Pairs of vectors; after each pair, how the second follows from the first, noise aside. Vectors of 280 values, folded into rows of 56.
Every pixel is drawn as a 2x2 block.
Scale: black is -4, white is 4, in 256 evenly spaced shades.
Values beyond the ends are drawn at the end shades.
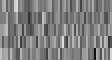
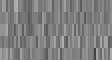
shrunk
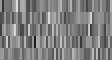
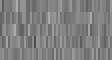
shrunk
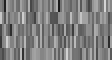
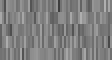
shrunk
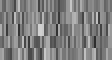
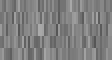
shrunk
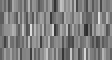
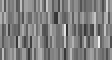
shuffled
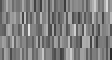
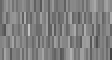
shrunk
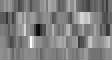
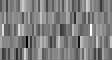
shuffled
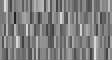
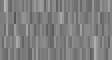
shrunk
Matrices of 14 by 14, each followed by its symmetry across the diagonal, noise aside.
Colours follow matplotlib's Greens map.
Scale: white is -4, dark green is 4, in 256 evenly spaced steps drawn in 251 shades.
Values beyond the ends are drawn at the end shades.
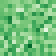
antisymmetric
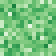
neither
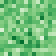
neither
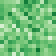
antisymmetric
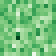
neither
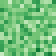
antisymmetric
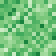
symmetric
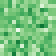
neither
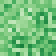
symmetric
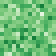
neither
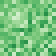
symmetric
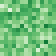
neither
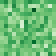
neither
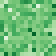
symmetric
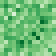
symmetric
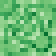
symmetric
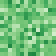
antisymmetric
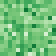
antisymmetric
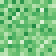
symmetric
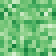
antisymmetric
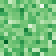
antisymmetric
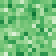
antisymmetric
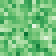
antisymmetric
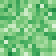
symmetric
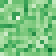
symmetric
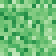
neither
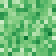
neither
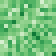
symmetric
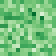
neither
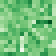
antisymmetric
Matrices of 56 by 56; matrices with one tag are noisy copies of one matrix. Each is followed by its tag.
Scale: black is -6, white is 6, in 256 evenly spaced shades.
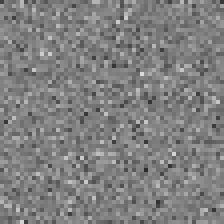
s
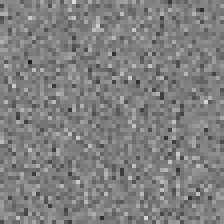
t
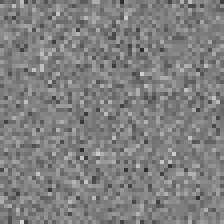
s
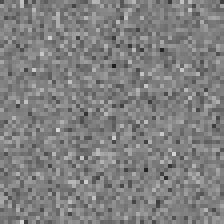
s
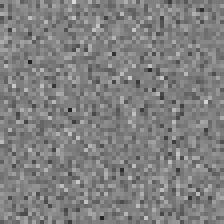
t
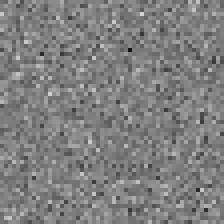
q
